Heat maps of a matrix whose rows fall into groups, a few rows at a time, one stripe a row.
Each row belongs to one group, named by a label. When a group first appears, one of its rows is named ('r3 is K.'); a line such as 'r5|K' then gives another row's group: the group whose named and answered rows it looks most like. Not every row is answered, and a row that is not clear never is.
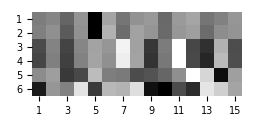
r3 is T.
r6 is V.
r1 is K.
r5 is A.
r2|K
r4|T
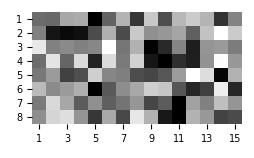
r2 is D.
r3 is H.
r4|V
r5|A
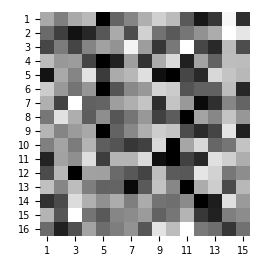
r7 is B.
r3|T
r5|V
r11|V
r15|B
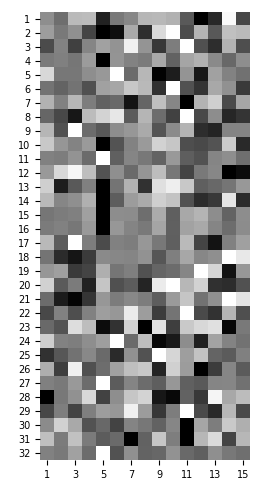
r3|T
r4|K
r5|H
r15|K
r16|K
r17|B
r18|D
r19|A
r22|T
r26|B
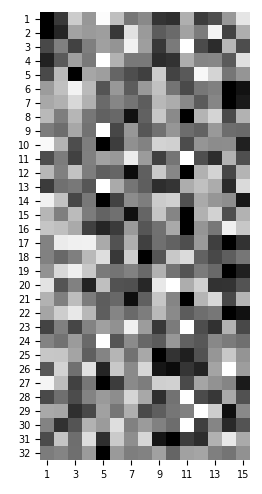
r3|T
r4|A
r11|T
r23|T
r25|H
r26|V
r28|T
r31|V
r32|K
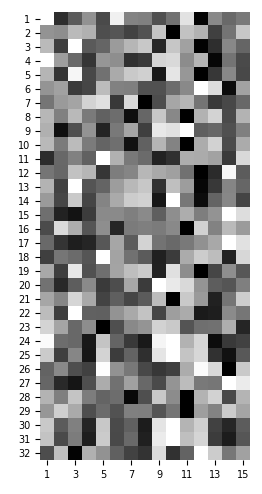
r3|B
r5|B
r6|A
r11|A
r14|B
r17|D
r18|A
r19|B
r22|B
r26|A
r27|D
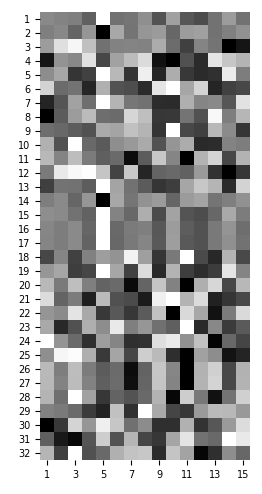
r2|K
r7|A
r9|B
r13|A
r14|K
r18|T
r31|D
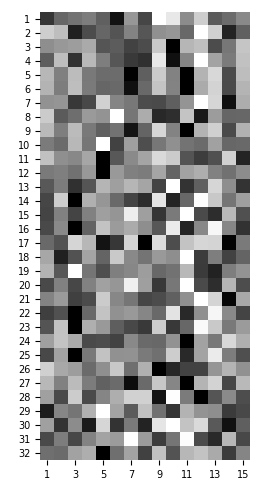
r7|A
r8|H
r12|K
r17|K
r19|B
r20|T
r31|T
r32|K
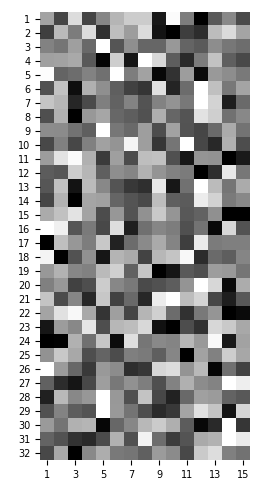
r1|B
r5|H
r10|T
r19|H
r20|A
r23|V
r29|A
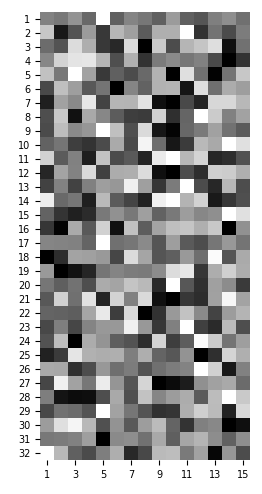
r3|K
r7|V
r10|D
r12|V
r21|V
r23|T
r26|A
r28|D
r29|A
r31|K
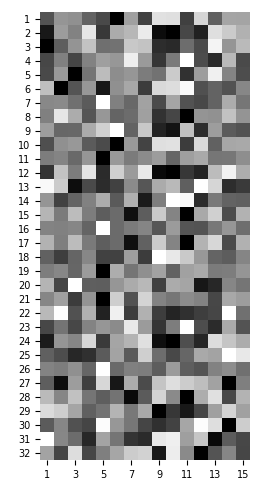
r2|V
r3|V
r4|T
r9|H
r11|K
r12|V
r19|K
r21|K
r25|D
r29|H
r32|B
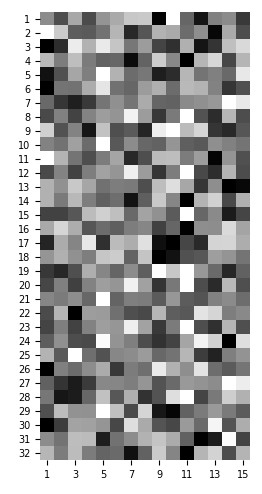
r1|B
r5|A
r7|D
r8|T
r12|T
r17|V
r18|H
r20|T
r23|T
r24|A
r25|B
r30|V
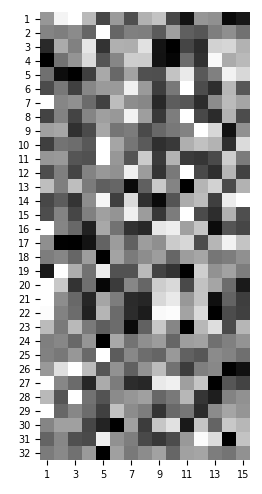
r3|V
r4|V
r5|D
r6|T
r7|H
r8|T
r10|A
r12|T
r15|T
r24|K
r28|B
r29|H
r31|A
